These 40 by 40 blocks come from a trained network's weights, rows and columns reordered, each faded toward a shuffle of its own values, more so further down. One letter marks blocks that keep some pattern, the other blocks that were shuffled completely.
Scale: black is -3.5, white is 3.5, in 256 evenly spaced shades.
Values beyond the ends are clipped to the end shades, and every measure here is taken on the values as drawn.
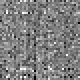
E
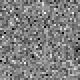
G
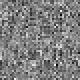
E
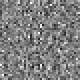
E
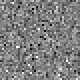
G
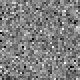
G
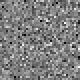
G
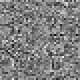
E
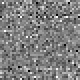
E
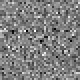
E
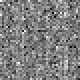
E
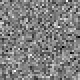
G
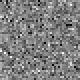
G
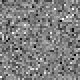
G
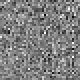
E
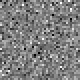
G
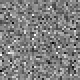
G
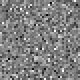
G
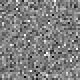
G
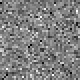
G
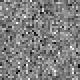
G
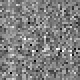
E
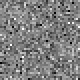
G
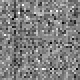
E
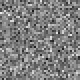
G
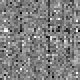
E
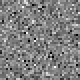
G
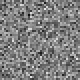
G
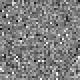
G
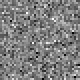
G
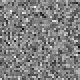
G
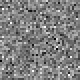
G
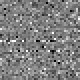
E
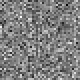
E
